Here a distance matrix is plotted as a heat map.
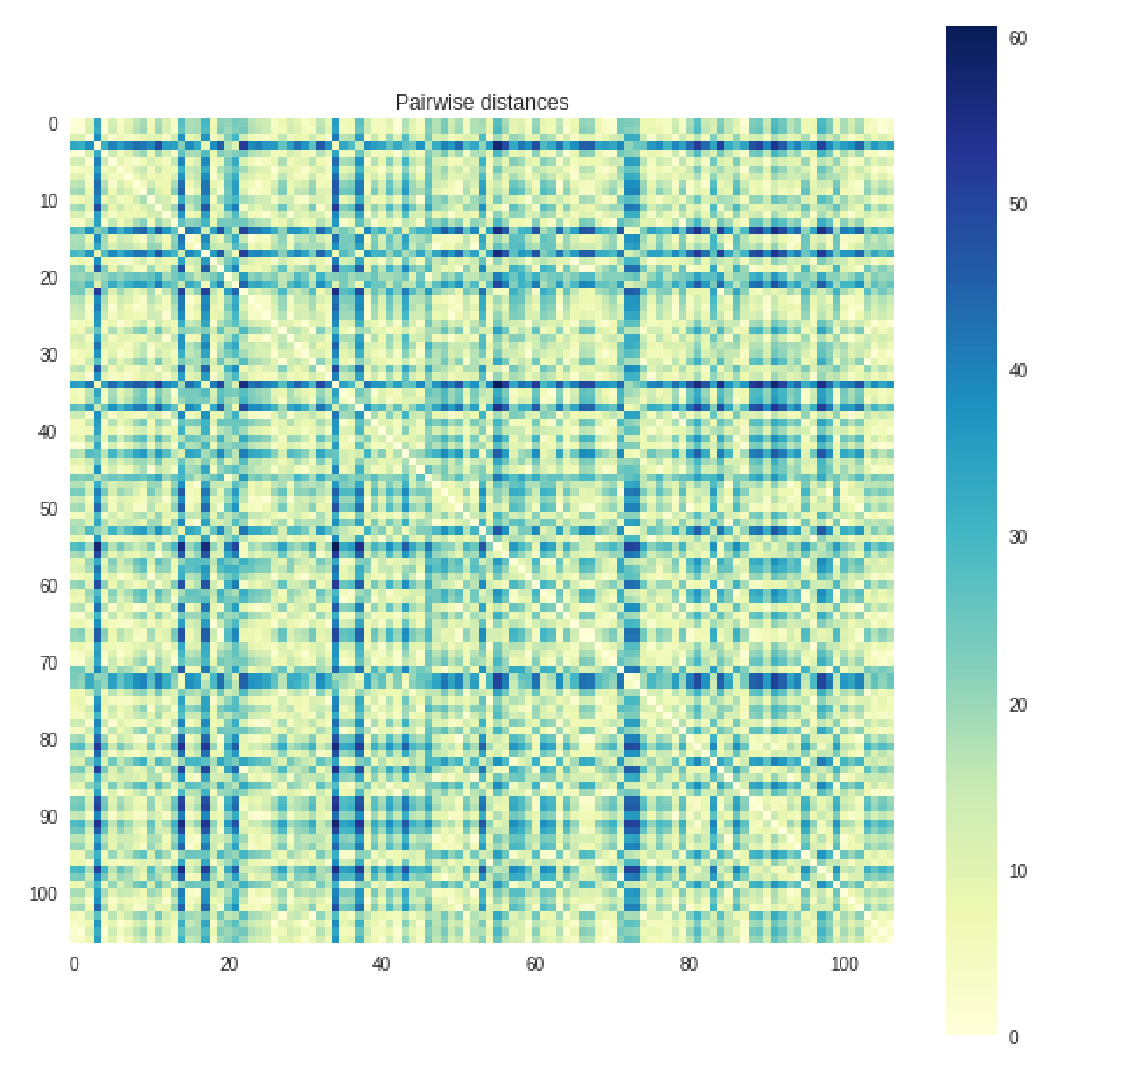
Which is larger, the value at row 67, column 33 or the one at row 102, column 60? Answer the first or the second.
the first
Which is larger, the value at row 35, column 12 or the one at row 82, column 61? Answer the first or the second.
the second
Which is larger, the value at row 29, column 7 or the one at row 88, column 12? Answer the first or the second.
the second
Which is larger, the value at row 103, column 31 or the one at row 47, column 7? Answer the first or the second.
the second
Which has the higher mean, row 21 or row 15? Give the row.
21
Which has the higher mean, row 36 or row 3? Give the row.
3
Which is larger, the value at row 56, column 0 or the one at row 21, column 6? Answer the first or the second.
the second
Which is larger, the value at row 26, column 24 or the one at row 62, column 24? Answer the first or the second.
the second
